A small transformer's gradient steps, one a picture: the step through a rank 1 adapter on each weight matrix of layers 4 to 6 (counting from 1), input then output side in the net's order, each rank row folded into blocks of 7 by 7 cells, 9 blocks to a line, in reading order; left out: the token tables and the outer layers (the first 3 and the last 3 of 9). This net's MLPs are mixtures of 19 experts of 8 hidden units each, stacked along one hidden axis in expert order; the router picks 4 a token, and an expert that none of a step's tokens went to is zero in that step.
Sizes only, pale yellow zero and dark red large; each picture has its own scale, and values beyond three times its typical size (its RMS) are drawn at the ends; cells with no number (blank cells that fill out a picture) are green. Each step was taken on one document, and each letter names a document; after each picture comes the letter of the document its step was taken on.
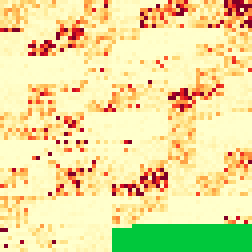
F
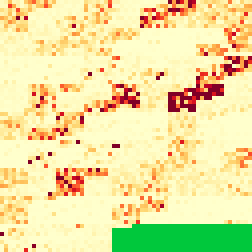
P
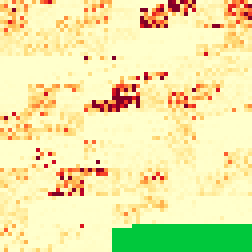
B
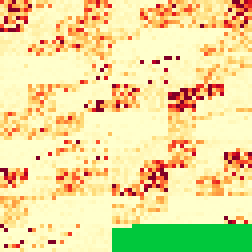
F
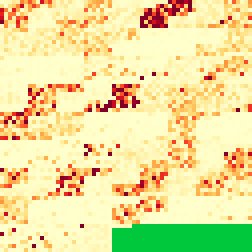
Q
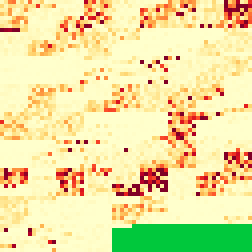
F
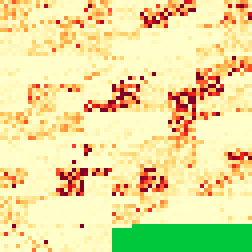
Q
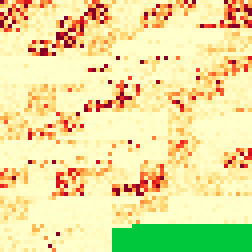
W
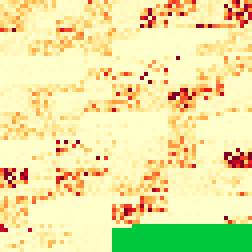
F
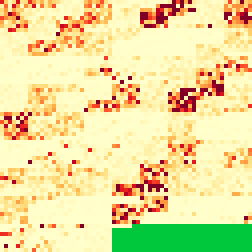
P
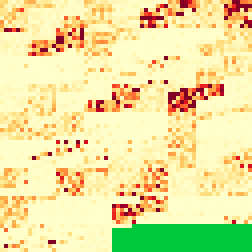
F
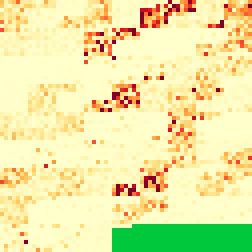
B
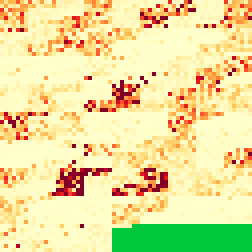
Q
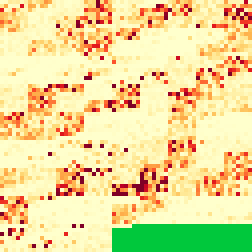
Q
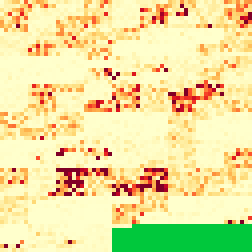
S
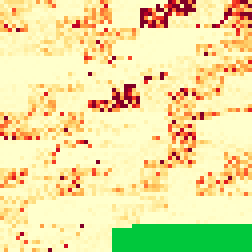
B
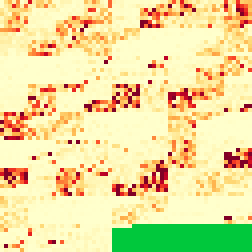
F
